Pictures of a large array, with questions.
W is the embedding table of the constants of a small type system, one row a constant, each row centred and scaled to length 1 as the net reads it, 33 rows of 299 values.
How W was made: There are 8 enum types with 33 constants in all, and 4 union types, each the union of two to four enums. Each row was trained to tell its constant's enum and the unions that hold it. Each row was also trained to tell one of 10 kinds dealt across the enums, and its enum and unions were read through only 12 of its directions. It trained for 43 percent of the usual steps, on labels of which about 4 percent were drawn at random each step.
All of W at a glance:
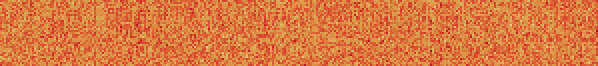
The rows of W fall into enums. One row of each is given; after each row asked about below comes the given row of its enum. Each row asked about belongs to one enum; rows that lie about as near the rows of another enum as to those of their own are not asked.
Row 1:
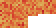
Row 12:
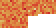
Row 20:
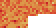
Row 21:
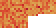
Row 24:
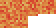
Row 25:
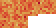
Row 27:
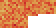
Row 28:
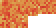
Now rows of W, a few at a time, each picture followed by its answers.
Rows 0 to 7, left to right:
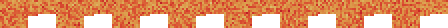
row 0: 20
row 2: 1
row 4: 20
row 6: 27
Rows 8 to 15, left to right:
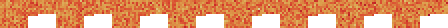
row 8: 27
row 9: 27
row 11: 21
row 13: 1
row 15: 21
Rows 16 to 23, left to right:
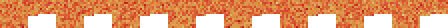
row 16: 25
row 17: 28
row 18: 1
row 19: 20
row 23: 21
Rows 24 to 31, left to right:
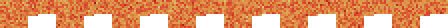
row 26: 28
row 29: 1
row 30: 24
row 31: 20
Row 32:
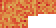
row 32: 21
